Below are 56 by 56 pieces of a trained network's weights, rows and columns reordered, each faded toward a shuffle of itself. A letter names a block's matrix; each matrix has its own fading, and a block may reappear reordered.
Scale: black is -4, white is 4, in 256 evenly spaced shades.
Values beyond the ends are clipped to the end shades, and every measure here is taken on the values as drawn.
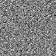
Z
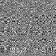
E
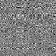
E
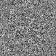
Z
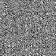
Z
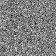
Z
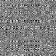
E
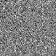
Z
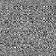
E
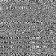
E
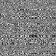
E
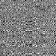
E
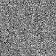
Z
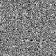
Z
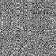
E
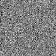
Z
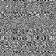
E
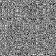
E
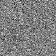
Z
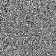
Z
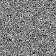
Z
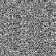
E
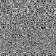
E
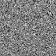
Z
